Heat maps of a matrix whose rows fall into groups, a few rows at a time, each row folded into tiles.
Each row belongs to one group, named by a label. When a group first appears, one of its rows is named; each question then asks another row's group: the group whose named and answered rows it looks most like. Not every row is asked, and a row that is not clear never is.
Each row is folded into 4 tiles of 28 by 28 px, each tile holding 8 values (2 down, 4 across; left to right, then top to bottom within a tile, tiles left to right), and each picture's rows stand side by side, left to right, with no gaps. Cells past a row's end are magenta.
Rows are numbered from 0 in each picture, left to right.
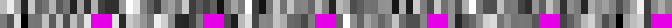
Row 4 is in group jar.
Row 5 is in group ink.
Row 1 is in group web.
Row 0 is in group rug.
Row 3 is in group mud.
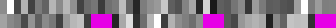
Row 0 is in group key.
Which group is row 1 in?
rug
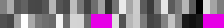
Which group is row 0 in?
ink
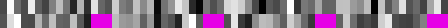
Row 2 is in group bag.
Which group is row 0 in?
rug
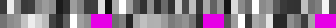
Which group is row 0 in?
ink
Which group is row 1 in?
bag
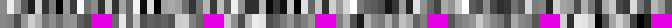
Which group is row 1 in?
key
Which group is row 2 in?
bag
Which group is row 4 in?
bag
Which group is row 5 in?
web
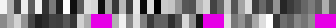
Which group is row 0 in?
key
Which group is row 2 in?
jar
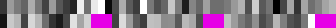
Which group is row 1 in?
rug
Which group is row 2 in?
mud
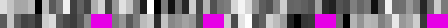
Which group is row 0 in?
mud
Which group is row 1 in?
bag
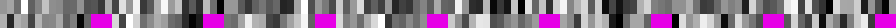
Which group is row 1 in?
web
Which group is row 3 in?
jar
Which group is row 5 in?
jar
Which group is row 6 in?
bag
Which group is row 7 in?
key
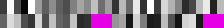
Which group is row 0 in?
rug
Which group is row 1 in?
key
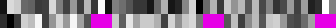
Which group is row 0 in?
ink
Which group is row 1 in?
ink
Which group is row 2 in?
mud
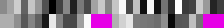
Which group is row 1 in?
key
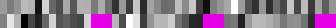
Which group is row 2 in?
bag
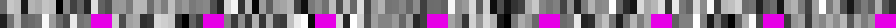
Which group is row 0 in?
rug
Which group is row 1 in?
web
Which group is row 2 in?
key
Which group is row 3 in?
web
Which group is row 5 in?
rug
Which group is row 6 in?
key
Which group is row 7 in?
rug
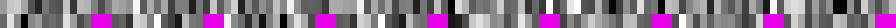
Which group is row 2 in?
key
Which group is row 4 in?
ink
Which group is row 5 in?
bag
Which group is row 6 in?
mud
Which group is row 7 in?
mud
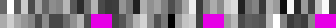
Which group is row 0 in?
key
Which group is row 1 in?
ink
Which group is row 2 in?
mud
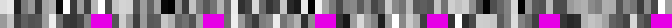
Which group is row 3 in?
ink
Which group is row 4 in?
bag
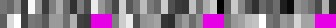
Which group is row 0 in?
rug
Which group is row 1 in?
rug
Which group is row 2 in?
ink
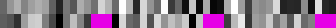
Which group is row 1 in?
rug
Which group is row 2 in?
rug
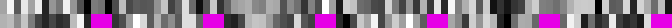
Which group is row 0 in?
key
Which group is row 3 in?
ink
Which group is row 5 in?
mud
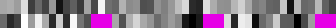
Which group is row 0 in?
jar
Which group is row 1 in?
web
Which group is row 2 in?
web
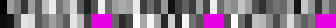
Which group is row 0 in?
ink
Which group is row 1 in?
jar
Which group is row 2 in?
bag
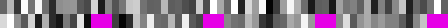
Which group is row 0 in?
key
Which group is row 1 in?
jar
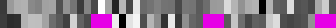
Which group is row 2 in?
mud
